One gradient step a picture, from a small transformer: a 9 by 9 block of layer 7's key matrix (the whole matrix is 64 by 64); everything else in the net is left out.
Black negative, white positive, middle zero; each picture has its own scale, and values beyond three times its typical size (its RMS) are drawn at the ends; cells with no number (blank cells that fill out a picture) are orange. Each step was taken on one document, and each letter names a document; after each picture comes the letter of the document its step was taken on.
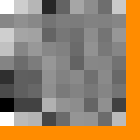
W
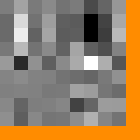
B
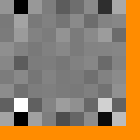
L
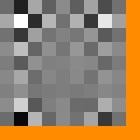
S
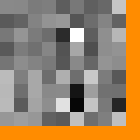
W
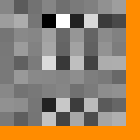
S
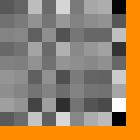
W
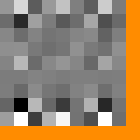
L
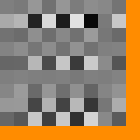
S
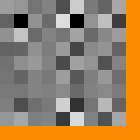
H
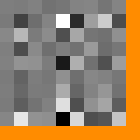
S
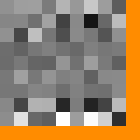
L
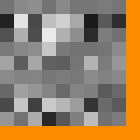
B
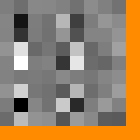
B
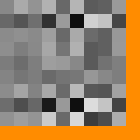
H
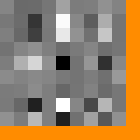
B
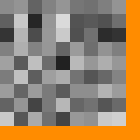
B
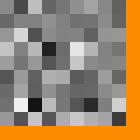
W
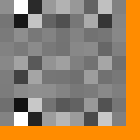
L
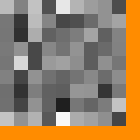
L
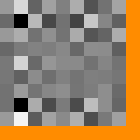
H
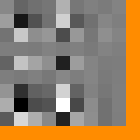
S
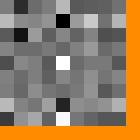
S
